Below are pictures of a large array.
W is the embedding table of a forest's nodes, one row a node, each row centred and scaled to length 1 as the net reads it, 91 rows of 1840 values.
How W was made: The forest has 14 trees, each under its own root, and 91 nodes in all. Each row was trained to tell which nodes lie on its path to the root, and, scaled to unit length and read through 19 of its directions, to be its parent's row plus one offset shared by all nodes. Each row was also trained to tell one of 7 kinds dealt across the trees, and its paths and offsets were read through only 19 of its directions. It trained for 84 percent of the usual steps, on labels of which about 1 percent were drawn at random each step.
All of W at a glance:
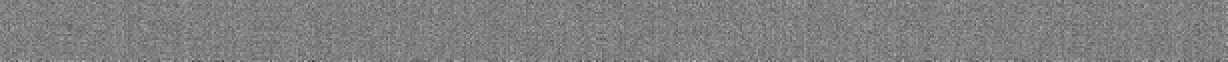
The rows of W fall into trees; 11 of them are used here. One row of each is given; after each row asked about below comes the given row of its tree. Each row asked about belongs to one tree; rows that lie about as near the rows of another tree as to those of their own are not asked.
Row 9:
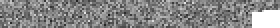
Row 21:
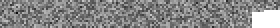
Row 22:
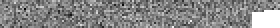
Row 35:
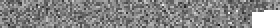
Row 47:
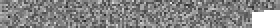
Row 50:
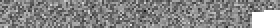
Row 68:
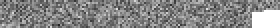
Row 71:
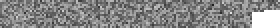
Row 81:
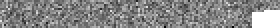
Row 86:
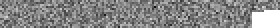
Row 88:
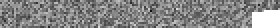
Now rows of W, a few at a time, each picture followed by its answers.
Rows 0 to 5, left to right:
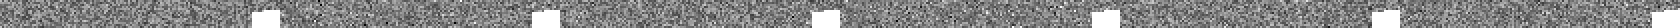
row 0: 86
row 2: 47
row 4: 21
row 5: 81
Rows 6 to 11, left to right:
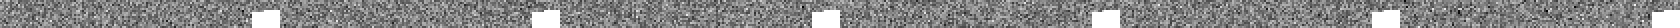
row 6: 47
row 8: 35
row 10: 47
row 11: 35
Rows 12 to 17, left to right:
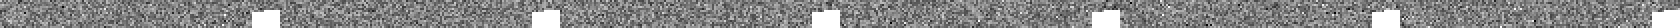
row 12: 47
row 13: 71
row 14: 86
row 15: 9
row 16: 81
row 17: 9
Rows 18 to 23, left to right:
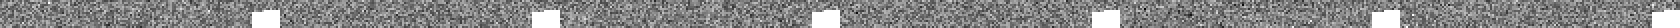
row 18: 50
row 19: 21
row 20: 68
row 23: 81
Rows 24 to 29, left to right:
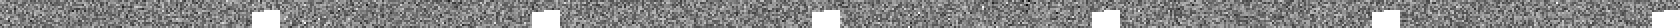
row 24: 86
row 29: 22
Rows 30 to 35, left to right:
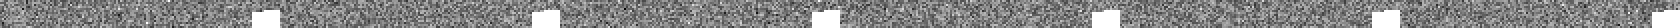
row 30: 9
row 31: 88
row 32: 9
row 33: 68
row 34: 22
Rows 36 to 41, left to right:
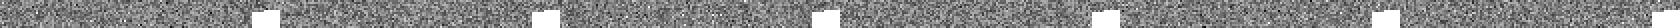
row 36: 35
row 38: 81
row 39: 71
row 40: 9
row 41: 9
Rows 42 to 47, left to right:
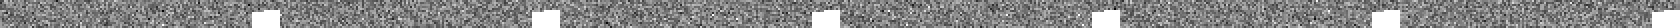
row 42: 81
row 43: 9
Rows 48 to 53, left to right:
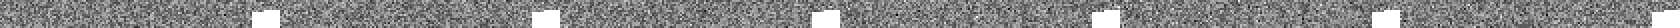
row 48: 21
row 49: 21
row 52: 81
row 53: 22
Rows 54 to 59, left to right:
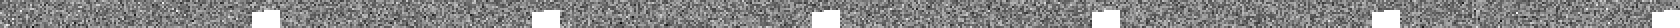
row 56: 68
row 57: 21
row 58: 47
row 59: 35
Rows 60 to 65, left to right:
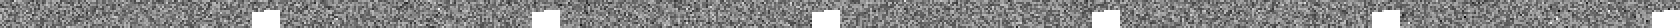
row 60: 71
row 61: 68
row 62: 22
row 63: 88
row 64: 86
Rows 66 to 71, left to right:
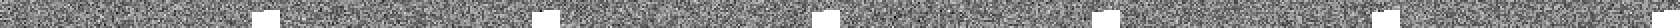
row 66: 22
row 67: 50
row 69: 35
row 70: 86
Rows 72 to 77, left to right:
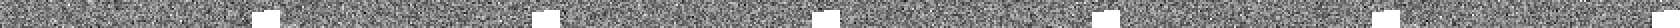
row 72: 22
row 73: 81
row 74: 47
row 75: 22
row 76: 9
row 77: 81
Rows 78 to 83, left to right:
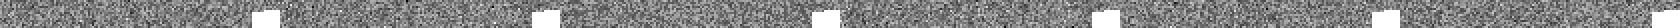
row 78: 88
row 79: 81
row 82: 47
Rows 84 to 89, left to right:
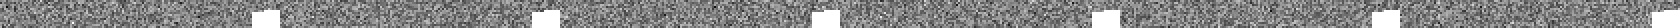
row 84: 47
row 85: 71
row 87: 9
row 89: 88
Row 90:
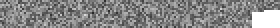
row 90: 47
